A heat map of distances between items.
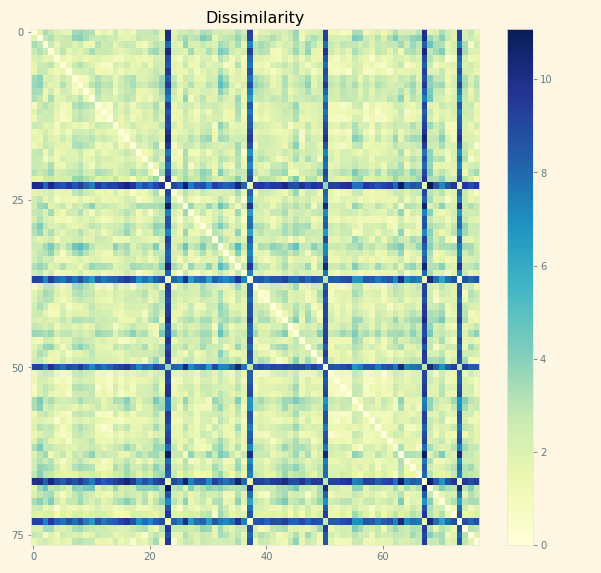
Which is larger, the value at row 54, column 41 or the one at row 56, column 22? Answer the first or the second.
the second
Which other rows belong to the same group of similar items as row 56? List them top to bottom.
0, 1, 2, 3, 4, 5, 6, 7, 8, 9, 10, 11, 12, 13, 14, 15, 16, 17, 18, 19, 20, 21, 22, 24, 25, 26, 27, 28, 29, 30, 31, 32, 33, 34, 35, 36, 38, 39, 40, 41, 42, 43, 44, 45, 46, 47, 48, 49, 51, 52, 53, 54, 55, 57, 58, 59, 60, 61, 62, 63, 64, 65, 66, 68, 69, 70, 71, 72, 74, 75, 76
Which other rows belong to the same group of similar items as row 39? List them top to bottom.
0, 1, 2, 3, 4, 5, 6, 7, 8, 9, 10, 11, 12, 13, 14, 15, 16, 17, 18, 19, 20, 21, 22, 24, 25, 26, 27, 28, 29, 30, 31, 32, 33, 34, 35, 36, 38, 40, 41, 42, 43, 44, 45, 46, 47, 48, 49, 51, 52, 53, 54, 55, 56, 57, 58, 59, 60, 61, 62, 63, 64, 65, 66, 68, 69, 70, 71, 72, 74, 75, 76
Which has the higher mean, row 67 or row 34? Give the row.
67
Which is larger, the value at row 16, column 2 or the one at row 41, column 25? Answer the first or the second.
the first
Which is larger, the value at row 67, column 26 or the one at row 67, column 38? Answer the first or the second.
the first
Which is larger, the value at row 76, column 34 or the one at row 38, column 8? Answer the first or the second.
the second
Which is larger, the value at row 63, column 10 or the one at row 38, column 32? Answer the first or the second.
the first
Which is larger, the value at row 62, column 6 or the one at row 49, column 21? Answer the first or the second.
the second
